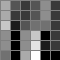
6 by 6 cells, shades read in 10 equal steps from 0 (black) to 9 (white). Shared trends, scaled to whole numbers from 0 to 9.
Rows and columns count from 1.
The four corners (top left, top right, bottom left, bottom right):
6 2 4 0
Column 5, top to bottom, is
5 5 4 0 1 0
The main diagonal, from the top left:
6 2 3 7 1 0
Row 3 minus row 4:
2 1 -2 -3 4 0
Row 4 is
5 0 5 7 0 2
